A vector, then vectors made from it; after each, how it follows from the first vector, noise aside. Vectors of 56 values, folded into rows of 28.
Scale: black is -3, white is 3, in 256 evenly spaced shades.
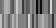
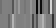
partly zeroed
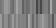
shrunk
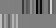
partly zeroed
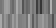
shrunk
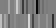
partly zeroed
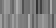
shrunk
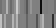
partly zeroed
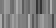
shrunk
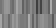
shrunk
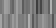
shrunk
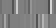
partly zeroed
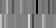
partly zeroed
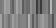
shrunk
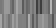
shrunk
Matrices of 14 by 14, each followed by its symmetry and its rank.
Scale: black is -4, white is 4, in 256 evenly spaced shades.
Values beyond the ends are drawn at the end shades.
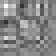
symmetric, rank two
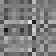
neither, rank two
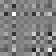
symmetric, rank two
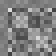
symmetric, rank three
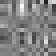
neither, rank three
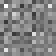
symmetric, rank two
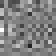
neither, rank three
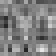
neither, rank two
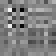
neither, rank two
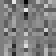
neither, rank two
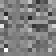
neither, rank three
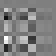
neither, rank one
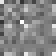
symmetric, rank three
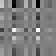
neither, rank one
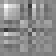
symmetric, rank two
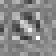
symmetric, rank three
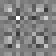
symmetric, rank two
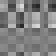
neither, rank one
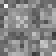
symmetric, rank three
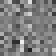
neither, rank three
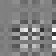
neither, rank one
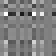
neither, rank one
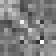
symmetric, rank three
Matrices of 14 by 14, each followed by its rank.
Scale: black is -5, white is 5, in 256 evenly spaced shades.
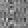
three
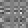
two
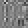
three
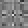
two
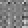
two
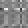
two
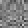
two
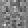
three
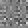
three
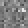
three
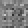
three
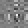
two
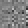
two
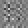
two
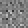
three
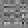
two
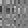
two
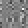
three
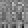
three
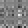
two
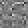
three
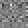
three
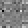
three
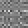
two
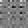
two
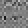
three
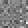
three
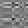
two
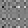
two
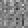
three
